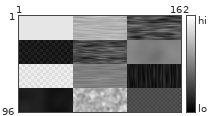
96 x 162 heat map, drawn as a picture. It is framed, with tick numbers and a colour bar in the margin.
It is made of 4 by 3 panels. Panel 1,1: very high, flat. Panel 1,2: high, streaked across, faint in contrast. Panel 1,3: low, streaked across. Panel 2,1: very low, checkered, faint in contrast. Panel 2,2: low, streaked across. Panel 2,3: middling, smooth, faint in contrast. Panel 3,1: very high, checkered, faint in contrast. Panel 3,2: middling, streaked across, faint in contrast. Panel 3,3: very low, streaked downward, faint in contrast. Panel 4,1: very low, smooth, faint in contrast. Panel 4,2: high, blotchy. Panel 4,3: low, checkered, faint in contrast.
